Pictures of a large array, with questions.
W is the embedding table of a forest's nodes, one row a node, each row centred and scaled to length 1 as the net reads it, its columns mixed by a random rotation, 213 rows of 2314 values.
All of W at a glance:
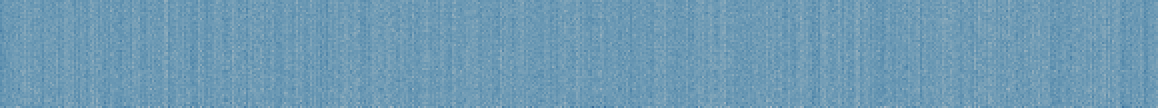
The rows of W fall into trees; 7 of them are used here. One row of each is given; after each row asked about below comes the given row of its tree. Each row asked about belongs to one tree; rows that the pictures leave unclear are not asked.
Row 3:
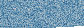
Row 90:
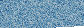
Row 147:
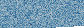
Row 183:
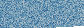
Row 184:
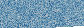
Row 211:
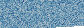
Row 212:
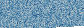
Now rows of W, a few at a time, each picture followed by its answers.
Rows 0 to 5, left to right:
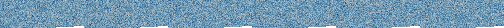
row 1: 183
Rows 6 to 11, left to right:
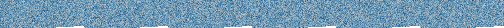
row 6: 183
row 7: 212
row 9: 147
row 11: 211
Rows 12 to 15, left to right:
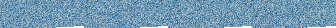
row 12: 183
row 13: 3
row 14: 211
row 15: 212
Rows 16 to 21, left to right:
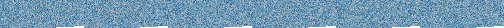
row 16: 183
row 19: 183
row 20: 3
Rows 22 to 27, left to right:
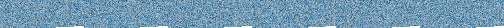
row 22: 90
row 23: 90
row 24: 184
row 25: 211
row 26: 147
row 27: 183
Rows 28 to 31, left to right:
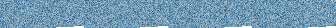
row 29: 90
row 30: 211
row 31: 3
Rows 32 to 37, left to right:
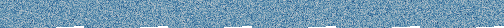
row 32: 183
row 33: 183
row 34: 90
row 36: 212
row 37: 212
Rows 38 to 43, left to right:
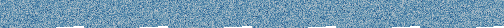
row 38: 183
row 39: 212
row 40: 212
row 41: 147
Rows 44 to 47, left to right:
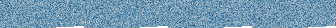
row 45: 212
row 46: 184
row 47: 211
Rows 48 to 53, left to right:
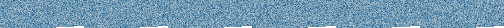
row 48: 3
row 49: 90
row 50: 212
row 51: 147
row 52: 90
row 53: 3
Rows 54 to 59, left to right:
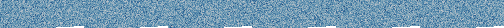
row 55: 183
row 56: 147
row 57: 90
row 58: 90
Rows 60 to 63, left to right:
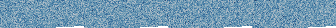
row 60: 90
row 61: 90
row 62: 212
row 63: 183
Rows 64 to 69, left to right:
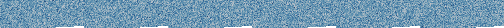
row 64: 211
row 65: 3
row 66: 183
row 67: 90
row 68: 183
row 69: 147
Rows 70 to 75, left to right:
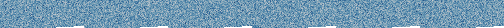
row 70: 183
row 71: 183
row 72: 212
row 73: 183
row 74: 211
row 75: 183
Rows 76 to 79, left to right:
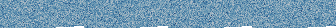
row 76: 3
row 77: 183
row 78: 183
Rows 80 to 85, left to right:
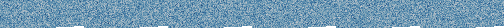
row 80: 211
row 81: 212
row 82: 147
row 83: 211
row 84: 147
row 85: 90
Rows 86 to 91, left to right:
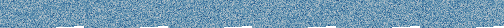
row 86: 3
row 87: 3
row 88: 183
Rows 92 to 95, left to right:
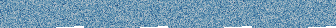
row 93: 147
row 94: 212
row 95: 3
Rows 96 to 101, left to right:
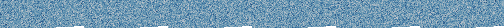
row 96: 183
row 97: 3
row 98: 211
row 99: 90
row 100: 90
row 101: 212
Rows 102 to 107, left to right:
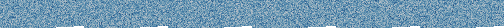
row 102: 212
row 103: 212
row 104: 183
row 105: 211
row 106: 90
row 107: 147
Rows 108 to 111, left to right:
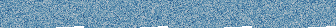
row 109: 183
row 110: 90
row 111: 211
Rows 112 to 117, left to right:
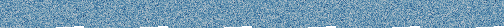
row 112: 90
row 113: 212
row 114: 212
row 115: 3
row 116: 90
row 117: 212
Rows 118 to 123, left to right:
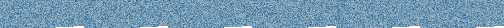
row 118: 212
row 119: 211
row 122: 211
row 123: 184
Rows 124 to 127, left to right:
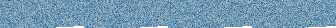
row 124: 211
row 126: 3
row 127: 90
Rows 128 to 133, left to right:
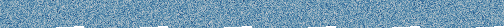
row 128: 211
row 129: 212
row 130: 212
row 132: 211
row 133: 90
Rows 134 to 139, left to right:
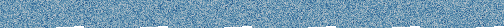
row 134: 211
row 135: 90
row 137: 90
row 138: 212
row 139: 90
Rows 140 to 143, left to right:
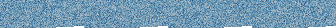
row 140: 183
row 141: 147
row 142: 147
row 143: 183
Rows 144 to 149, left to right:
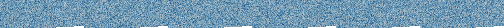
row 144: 183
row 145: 3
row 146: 90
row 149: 183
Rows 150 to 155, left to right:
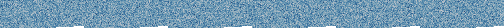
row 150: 211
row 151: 212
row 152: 3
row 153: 211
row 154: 3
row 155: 183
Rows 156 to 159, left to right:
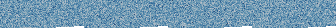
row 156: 212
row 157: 147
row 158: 90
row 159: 90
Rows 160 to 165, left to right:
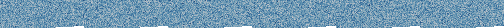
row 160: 90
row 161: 212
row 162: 90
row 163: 3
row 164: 147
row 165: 90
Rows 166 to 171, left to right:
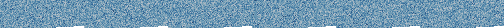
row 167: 211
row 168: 90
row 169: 183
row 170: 147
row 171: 3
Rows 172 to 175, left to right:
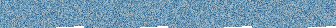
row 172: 212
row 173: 183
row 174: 211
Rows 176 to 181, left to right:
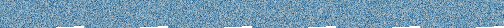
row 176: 183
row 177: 183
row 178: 183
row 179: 183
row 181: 90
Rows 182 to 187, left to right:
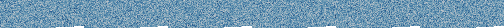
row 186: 90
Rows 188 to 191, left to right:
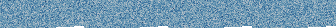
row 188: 211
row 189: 90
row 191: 212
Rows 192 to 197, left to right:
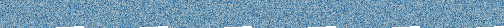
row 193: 90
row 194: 211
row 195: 212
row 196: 90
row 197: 183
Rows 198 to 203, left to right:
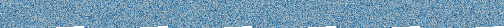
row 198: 147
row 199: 147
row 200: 183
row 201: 147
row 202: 147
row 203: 212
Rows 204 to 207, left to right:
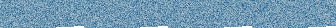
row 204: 90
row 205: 90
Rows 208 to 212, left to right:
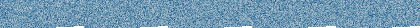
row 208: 3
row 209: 183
